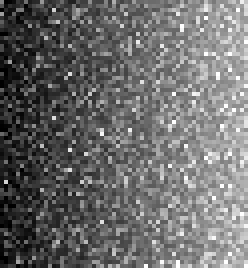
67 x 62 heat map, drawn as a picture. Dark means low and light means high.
No row or column stands out. The grain is fine, like static. Values rise toward the right.
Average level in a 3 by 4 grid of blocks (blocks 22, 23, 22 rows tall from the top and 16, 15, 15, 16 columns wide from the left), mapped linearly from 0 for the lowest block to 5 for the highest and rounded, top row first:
0 2 3 5 / 0 2 3 5 / 0 2 3 5
